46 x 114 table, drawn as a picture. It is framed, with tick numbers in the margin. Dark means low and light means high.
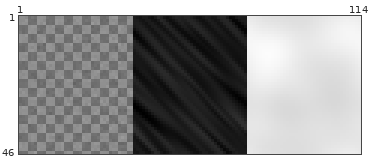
It is made of 1 by 3 panels. Panel 1,1: middling, checkered. Panel 1,2: very low, slanting down to the right, faint in contrast. Panel 1,3: very high, smooth, faint in contrast.
